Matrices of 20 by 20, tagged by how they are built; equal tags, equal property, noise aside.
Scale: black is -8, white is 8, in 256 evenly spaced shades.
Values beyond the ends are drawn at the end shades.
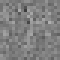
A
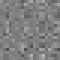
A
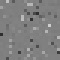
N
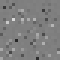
N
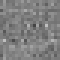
A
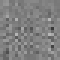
A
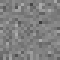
A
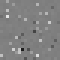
N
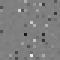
N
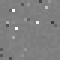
N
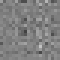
A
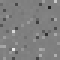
N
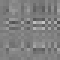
A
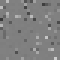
N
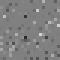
N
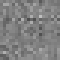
A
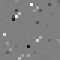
N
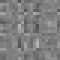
A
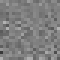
A
